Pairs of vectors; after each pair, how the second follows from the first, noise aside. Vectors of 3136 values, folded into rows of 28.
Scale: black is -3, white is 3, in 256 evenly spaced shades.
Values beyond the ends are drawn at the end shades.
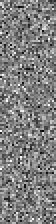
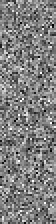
shuffled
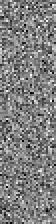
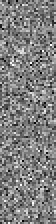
shuffled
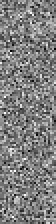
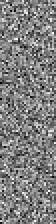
shuffled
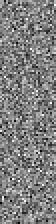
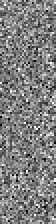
shuffled
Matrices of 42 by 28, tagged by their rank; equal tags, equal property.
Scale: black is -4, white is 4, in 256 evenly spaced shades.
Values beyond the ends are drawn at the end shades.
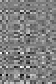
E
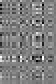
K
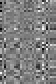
E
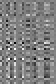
K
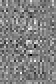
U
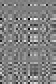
K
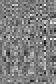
U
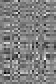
E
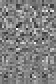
U
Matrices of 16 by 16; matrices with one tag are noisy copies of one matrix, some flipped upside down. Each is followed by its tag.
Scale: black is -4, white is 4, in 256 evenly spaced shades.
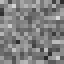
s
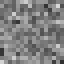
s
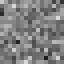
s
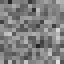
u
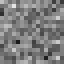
s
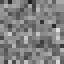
u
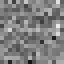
u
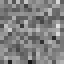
u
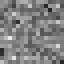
s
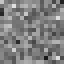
s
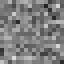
s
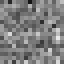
u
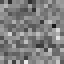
u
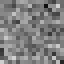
s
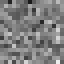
u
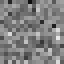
u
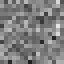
u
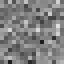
u
